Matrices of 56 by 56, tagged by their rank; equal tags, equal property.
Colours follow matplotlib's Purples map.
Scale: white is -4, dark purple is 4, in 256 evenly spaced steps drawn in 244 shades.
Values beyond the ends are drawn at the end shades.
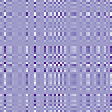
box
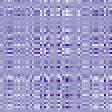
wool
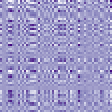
wool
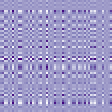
box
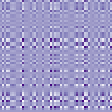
box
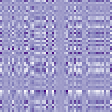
wool
